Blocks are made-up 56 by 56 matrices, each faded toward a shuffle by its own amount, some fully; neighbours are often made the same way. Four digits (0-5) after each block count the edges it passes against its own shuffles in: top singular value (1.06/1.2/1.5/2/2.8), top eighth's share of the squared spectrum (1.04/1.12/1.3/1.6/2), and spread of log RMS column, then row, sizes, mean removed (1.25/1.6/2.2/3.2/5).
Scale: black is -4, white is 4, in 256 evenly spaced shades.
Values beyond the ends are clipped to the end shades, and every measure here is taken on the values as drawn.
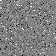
0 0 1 0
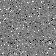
0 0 0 0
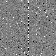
3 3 2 0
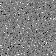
0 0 0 0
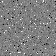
0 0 0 0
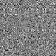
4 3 1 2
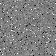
1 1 0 0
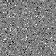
3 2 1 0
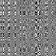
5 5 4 2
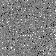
0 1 1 0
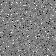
0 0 0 0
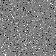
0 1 0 0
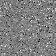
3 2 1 0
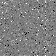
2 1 0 0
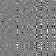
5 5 3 2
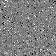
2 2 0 0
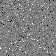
0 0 0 0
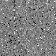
2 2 0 0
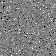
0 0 0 0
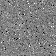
0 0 0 0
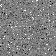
1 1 0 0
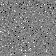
1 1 0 0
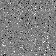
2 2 1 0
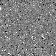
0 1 0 1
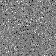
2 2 0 0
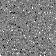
2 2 0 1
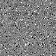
3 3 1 2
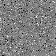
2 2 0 0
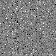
1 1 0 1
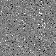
1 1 1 1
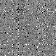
2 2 2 2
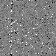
2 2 1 0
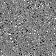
0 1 0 0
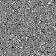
2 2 0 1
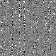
2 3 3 0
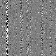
3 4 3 0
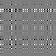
5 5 3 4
